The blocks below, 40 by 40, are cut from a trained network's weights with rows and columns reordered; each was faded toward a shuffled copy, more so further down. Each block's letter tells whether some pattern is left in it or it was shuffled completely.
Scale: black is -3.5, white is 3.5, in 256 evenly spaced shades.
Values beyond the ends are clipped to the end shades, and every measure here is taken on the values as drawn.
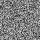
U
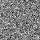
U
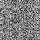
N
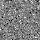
U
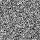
U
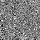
N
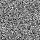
U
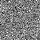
U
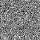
N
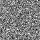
U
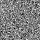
U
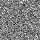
U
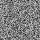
U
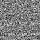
N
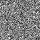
U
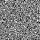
N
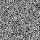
N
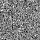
U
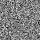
U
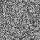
N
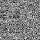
N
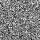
U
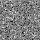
U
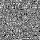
N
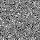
U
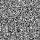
N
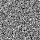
U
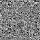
N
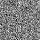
N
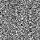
N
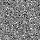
N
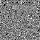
N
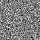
N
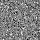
U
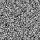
N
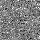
N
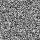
U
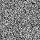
U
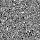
U
